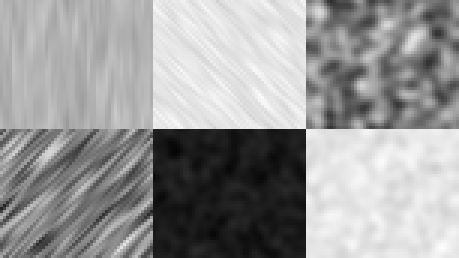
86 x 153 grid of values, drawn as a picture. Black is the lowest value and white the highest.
The table splits into 2 rows of 3 panels. Panel 1,1: high, streaked downward, faint in contrast. Panel 1,2: very high, slanting down to the right, faint in contrast. Panel 1,3: middling, blotchy, strong in contrast. Panel 2,1: middling, slanting up to the right, strong in contrast. Panel 2,2: very low, blotchy, faint in contrast. Panel 2,3: very high, blotchy, faint in contrast.
